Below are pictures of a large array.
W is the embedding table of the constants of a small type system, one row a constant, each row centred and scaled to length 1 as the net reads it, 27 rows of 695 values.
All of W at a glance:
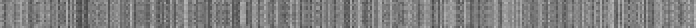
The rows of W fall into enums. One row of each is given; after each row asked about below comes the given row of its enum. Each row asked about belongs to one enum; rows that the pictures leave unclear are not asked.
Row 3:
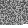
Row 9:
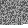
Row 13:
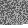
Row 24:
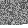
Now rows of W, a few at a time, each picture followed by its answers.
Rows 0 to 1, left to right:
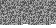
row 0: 9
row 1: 9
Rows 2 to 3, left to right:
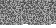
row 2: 3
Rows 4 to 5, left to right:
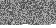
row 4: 24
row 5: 13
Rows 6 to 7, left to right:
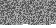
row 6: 13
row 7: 9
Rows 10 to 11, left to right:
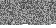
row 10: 24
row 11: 3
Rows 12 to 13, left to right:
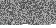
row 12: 24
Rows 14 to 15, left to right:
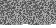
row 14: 13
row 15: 13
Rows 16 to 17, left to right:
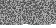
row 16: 3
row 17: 13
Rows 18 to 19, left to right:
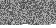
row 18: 24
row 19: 13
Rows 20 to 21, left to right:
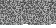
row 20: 3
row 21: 3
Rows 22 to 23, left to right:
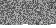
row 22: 13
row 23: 24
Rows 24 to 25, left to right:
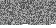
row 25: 9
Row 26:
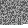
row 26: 9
